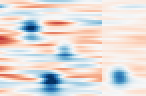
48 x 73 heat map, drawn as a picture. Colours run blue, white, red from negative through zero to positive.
Dips: four. Mirror symmetry: none. Lone odd cells: none. Seam: vertical, 70% of the way across, the right part calmer.
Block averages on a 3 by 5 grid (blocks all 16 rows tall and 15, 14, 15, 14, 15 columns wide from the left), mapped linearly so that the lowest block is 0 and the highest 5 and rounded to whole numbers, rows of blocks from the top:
3 3 4 4 4 | 5 4 3 5 5 | 5 0 3 4 3
